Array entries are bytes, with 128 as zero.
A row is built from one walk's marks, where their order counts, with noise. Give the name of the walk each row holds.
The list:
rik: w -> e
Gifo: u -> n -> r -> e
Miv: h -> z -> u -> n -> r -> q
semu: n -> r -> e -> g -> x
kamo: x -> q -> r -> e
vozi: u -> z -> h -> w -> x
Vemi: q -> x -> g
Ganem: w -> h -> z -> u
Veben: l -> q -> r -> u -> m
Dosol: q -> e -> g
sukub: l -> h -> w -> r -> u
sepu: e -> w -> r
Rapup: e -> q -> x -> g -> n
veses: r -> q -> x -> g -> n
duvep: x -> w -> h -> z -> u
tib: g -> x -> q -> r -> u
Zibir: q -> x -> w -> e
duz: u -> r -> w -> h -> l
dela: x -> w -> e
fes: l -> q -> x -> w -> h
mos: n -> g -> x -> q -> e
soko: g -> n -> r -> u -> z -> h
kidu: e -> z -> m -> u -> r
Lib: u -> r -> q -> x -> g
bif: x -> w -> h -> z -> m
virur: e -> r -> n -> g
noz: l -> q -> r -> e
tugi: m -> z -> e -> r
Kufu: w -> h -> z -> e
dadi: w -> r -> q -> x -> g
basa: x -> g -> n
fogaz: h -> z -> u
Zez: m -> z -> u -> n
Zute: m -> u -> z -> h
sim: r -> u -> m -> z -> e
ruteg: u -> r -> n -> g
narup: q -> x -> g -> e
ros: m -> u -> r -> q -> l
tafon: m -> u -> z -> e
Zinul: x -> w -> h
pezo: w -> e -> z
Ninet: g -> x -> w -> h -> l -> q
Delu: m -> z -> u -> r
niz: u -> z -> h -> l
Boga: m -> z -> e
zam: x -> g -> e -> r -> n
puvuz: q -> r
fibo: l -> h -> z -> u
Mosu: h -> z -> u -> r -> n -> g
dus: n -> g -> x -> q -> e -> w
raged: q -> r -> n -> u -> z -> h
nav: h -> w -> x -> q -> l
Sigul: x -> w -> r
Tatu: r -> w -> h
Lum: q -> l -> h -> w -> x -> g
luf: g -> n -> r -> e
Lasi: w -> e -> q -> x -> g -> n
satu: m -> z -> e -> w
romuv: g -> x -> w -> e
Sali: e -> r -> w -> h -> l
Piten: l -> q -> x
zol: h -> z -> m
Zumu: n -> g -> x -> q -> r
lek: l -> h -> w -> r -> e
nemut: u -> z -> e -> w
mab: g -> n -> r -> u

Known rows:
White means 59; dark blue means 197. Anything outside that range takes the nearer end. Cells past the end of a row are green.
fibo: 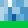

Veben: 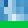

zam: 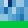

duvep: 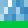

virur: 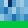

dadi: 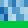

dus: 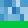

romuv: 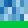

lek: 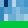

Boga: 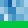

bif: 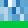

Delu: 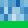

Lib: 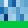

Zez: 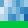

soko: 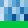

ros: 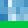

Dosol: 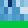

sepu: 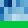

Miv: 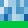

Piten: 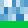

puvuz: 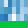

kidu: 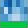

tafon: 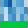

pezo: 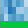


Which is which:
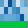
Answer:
mos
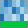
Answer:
Zibir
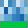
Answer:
Rapup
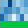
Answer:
kamo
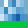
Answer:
basa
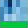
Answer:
tugi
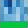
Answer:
sim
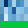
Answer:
satu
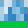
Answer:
fogaz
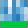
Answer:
Lum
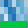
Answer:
Kufu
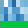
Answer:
Vemi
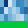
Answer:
sukub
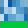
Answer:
mab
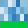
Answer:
zol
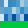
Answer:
Mosu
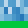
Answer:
Lasi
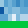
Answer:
Sigul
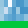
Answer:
vozi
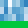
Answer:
nav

